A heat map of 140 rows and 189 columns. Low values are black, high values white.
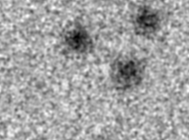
Histogram: skewed, a long tail of low values. Odd rows or columns: none. Mirror symmetry: none. Dips: three. Grain: blotchy.
